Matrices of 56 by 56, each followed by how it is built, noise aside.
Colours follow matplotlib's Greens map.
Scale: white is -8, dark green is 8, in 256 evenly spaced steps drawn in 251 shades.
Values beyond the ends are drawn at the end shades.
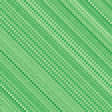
Toeplitz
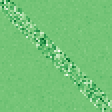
banded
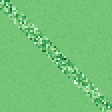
banded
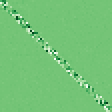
banded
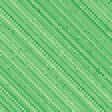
Toeplitz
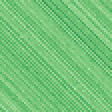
Toeplitz
